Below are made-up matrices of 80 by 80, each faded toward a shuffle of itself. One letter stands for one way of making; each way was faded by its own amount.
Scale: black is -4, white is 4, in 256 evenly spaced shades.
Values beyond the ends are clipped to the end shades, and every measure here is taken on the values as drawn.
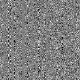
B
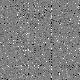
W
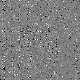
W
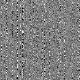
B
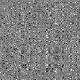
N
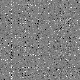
W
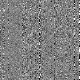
B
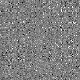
N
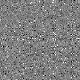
N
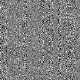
B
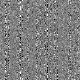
B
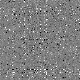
W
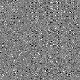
N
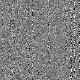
B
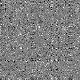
N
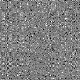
N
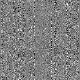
B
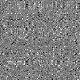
N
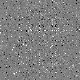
W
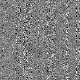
B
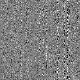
B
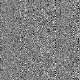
B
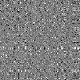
N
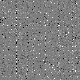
W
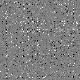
W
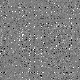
W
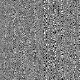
B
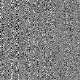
B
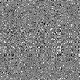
N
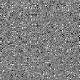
N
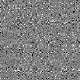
N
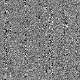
B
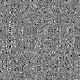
N
